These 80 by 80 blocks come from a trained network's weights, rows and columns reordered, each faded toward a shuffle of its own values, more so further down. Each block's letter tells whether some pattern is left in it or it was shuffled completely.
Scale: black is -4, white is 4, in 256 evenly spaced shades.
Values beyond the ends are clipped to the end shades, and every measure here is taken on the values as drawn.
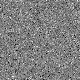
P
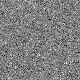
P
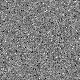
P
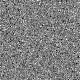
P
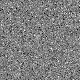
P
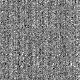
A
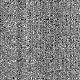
A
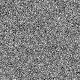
P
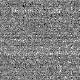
A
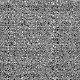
A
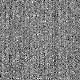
A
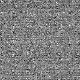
A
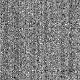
A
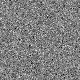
P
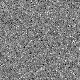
P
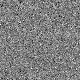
P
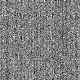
A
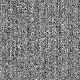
A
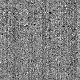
A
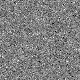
P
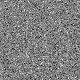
P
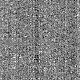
A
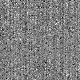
A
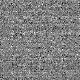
A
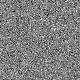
P
